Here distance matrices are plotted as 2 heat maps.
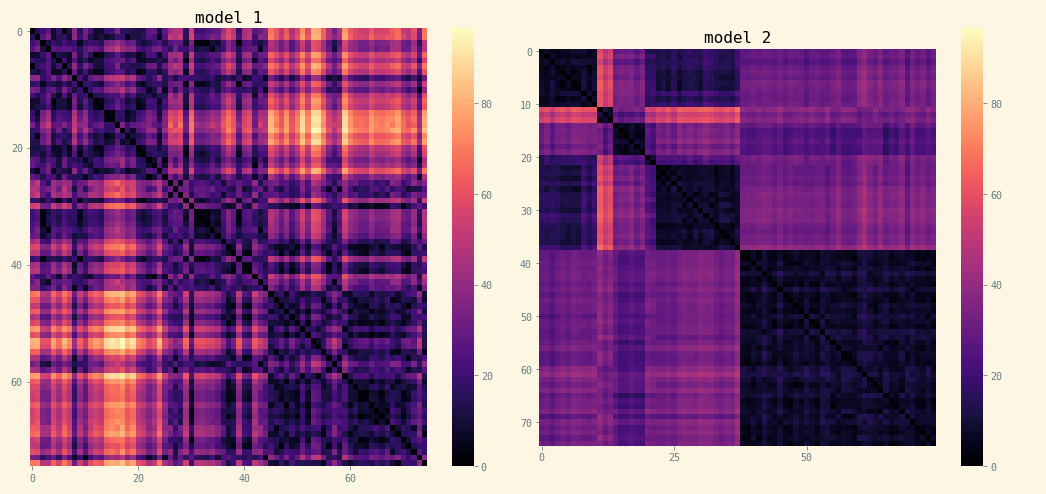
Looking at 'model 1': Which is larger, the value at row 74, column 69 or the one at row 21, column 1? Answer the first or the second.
the second
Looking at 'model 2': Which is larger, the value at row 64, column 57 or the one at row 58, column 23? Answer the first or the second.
the second
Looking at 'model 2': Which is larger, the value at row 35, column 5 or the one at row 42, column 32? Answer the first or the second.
the second
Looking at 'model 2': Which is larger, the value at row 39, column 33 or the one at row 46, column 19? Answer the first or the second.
the first
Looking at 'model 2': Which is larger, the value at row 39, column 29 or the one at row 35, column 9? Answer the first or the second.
the first
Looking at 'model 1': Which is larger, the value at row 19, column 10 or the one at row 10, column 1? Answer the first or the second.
the first
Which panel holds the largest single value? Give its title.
model 1
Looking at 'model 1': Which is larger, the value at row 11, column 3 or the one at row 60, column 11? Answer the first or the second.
the second
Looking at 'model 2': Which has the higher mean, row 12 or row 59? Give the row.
12
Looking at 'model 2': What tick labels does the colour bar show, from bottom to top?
0, 20, 40, 60, 80
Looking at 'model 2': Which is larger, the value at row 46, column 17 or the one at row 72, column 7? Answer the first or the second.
the second
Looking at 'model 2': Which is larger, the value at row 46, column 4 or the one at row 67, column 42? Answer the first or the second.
the first
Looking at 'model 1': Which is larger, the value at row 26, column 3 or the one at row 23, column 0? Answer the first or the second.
the second
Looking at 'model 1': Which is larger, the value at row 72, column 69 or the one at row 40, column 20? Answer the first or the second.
the second
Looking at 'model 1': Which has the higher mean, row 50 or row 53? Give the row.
53
